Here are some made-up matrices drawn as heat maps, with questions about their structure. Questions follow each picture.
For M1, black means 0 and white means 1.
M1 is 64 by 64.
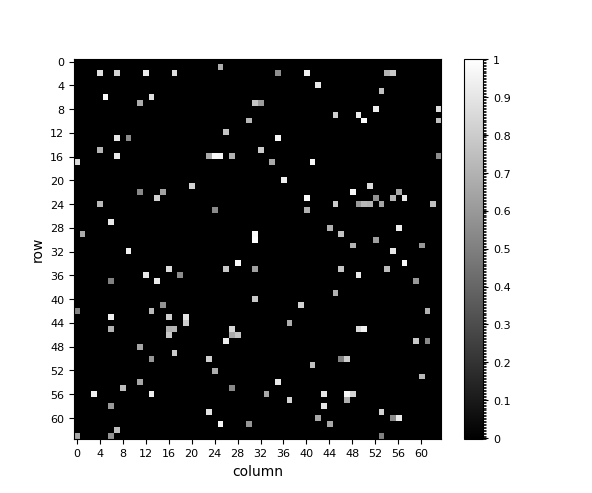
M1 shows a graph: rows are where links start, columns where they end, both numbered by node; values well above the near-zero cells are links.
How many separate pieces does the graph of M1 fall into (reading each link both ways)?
2
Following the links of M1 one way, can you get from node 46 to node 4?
yes
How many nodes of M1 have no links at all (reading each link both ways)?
1
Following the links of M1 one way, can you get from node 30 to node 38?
no
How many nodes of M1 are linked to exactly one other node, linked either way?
3
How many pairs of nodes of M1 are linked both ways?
1
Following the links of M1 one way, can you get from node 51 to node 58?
no
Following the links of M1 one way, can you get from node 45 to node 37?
yes
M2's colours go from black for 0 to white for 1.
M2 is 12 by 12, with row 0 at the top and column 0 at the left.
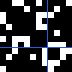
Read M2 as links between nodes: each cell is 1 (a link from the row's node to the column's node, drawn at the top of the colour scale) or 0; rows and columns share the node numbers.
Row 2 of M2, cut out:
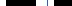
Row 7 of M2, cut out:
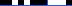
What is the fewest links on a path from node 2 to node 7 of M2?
1
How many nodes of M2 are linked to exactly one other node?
1
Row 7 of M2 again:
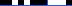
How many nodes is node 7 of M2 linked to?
5
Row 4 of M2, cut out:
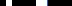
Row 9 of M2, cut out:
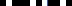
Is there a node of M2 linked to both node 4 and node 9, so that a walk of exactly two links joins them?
yes
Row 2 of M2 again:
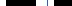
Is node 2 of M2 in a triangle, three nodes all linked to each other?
yes
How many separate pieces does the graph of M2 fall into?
1
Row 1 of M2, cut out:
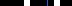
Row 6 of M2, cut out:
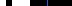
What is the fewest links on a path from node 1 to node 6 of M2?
2
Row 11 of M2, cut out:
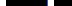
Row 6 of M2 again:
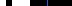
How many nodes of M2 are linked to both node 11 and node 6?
1
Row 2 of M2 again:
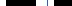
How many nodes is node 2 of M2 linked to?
4
